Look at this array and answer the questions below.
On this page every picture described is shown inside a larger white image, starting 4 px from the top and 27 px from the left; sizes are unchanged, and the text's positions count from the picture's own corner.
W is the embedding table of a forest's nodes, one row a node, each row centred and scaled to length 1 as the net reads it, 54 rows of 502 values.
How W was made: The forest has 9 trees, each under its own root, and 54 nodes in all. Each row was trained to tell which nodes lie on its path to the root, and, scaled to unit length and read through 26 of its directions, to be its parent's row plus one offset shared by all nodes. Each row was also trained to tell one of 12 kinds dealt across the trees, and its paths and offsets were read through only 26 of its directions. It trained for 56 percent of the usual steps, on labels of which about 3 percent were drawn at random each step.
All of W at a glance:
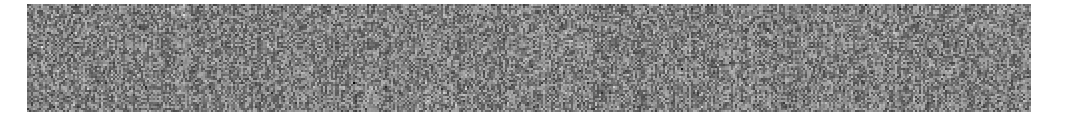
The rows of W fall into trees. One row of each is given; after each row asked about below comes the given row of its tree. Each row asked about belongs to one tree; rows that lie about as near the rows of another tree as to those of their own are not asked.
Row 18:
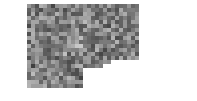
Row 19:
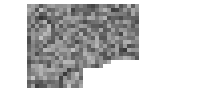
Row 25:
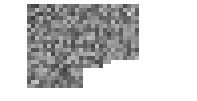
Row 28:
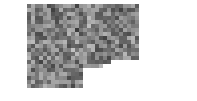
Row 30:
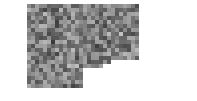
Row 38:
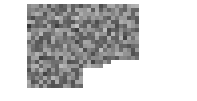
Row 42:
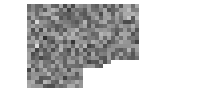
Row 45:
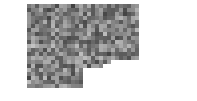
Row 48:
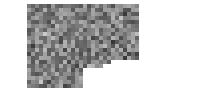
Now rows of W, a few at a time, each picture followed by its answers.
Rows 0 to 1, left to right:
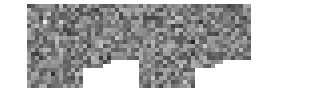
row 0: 42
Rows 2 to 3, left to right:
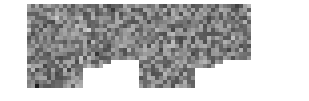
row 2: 19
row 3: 38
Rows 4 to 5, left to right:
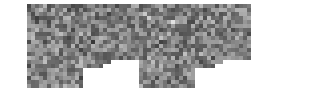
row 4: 45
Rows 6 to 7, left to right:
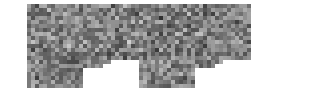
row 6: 48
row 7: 42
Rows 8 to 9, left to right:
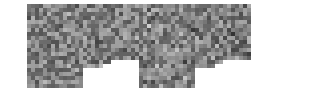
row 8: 28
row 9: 38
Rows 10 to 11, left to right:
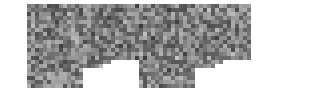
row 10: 18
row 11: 18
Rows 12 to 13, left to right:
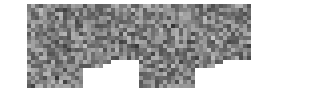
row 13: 48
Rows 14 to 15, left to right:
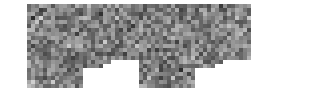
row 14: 42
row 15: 25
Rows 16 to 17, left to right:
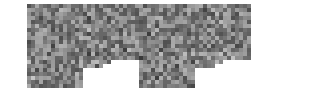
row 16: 19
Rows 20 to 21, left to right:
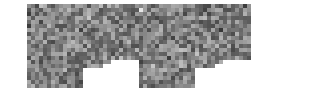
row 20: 38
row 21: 19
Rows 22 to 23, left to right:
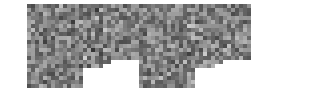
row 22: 25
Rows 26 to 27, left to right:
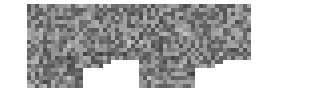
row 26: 45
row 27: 28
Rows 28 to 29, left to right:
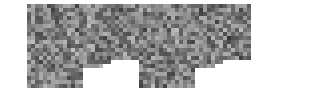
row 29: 48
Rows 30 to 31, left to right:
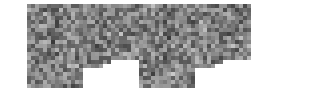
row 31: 28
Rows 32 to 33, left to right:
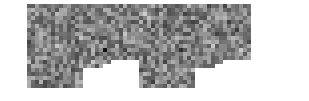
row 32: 19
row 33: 42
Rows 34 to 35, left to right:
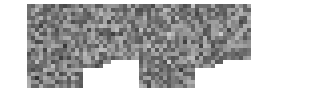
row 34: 25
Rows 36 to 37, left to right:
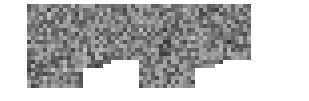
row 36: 45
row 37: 30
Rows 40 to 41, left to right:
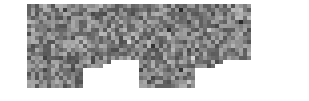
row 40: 28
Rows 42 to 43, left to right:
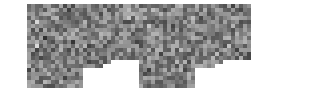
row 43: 19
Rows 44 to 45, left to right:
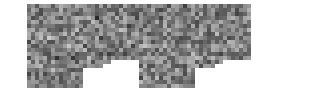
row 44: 19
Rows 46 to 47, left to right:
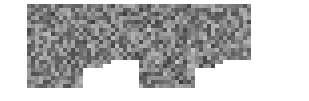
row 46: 48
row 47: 45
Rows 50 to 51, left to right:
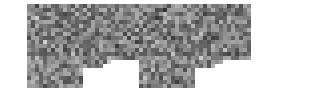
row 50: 42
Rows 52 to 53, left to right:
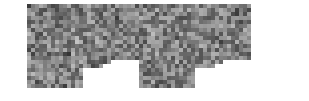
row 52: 42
